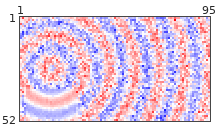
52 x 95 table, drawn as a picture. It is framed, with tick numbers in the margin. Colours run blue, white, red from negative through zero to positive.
In the bottom left lies a patch that is calmer than the rest. The bottom left is the smoothest part. Concentric rings centre on the middle left. No row or column stands out.
